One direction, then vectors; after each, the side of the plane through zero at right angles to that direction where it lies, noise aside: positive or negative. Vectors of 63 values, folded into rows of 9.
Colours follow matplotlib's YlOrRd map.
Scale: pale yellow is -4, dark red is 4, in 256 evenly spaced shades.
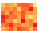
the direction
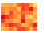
positive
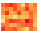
negative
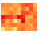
positive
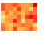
negative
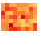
positive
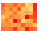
negative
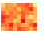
positive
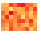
positive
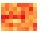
positive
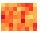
positive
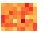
positive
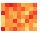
negative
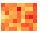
negative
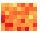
positive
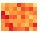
positive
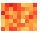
negative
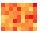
negative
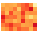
positive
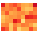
negative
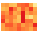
positive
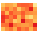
positive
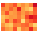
negative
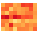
positive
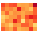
negative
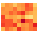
positive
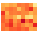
positive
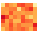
positive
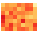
positive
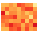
positive
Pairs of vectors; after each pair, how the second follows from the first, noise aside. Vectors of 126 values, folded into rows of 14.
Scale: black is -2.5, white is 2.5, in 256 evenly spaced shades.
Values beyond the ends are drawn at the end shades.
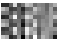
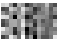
negated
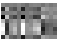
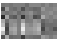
shrunk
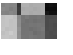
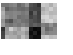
wrapped around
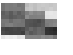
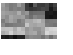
negated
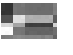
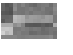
shrunk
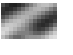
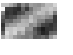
wrapped around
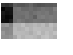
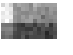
negated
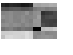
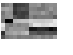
wrapped around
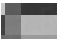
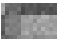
shrunk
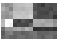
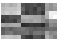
wrapped around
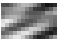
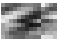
wrapped around
